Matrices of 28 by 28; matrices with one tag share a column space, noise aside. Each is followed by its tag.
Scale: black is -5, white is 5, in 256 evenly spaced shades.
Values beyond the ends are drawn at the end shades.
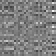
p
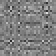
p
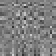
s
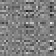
p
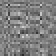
s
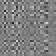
p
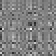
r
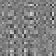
s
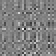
r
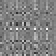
r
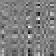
s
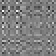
p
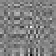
s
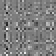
r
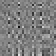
s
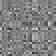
r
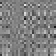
s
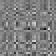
r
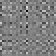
p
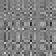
r
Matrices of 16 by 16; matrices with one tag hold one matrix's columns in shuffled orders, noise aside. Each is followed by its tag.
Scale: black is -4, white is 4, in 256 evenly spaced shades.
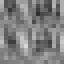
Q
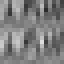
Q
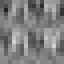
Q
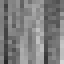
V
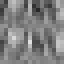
Q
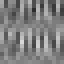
Q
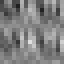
Q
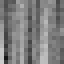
V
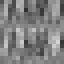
Q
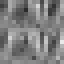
Q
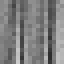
V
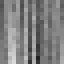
V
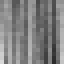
V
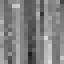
V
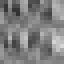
Q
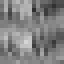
Q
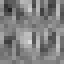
Q
